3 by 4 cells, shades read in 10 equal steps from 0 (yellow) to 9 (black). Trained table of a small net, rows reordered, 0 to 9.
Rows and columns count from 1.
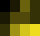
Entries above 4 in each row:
4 4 1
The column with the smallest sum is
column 3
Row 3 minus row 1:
-2 -5 -4 -7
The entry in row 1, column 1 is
9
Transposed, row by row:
9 8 7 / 8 6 3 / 5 6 1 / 7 7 0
